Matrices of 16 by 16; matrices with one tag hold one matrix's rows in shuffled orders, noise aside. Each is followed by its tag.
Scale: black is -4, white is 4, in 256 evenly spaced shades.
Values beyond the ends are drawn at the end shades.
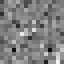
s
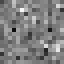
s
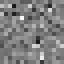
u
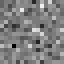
u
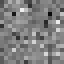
s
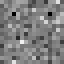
s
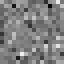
s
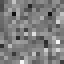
s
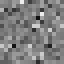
u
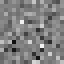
u
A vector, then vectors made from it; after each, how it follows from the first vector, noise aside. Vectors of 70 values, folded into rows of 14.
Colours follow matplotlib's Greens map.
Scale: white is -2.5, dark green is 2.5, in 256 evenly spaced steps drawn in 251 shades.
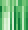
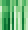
negated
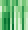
negated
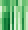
negated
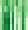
negated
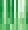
reversed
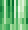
reversed
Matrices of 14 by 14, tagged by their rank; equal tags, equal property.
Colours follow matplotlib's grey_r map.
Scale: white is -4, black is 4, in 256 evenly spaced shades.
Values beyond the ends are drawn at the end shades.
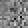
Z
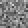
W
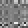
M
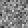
W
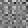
M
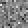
W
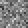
W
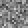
W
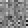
Z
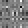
M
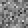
W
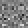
Z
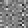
Z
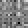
Z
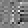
M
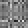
M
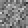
W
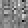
Z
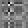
M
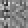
Z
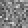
W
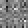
Z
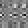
M
